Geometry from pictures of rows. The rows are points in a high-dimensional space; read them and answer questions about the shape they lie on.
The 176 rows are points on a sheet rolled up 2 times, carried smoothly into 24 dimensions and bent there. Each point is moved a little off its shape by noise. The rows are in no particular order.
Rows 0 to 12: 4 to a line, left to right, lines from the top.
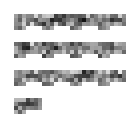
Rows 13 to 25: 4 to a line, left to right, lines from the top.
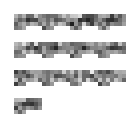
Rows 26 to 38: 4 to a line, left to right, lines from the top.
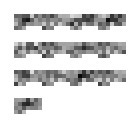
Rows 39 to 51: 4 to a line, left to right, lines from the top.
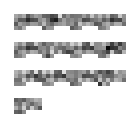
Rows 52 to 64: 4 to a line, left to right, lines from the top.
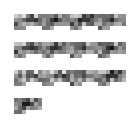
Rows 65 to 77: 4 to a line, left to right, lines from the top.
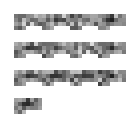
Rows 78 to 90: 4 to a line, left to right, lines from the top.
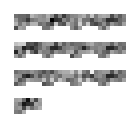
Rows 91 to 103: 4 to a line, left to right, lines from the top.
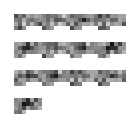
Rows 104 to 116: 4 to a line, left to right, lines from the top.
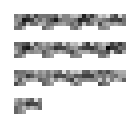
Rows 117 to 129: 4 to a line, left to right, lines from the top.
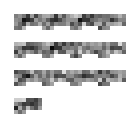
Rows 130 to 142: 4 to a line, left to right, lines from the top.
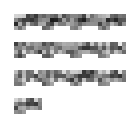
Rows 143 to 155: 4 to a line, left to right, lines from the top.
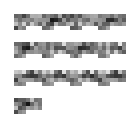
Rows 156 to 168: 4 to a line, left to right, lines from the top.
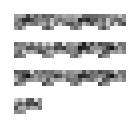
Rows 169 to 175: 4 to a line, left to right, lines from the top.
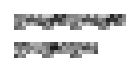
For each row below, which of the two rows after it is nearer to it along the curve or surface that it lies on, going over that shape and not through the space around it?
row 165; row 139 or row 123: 139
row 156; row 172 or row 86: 86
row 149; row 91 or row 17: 17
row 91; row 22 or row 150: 150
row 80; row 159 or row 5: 159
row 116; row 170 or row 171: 171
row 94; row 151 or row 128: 128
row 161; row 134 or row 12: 12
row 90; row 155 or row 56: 155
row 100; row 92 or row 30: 92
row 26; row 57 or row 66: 57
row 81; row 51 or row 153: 153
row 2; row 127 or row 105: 105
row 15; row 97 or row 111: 111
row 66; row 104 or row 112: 112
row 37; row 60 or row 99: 60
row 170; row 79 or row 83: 79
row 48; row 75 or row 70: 75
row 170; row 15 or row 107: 15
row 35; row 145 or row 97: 97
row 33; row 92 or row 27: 27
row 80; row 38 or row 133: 133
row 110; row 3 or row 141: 141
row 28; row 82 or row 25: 82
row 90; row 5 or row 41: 5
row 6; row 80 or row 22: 80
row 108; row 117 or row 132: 117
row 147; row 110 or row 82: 82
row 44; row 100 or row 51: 51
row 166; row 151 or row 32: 151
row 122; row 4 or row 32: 4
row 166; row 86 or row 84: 86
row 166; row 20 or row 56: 56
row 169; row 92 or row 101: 92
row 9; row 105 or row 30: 30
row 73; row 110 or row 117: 110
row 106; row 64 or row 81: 64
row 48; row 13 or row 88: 88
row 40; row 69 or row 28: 28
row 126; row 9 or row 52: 52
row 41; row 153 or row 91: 153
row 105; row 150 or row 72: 72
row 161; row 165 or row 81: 81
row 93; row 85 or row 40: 85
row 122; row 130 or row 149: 130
